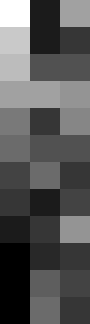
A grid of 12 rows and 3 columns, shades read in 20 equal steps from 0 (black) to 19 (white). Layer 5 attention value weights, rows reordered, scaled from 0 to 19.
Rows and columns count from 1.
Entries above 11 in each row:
2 1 1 2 0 0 0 0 0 0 0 0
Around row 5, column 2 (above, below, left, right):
12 6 9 10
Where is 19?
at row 1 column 1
